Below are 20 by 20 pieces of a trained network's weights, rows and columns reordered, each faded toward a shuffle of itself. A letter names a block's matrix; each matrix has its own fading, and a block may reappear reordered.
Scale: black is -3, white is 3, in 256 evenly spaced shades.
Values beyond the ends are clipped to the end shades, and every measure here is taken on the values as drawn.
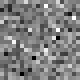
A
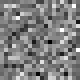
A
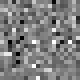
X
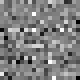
X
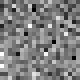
A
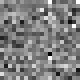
A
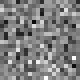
A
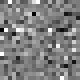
X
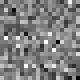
A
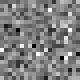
A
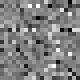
X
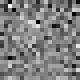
A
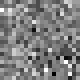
A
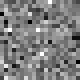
A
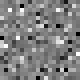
X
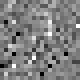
A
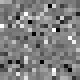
X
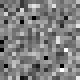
A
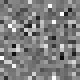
X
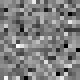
A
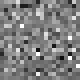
X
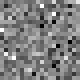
A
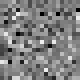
X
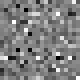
X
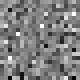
A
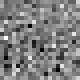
A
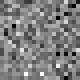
A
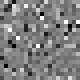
X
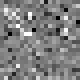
X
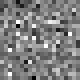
A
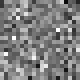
A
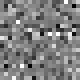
X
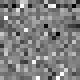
X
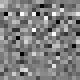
X
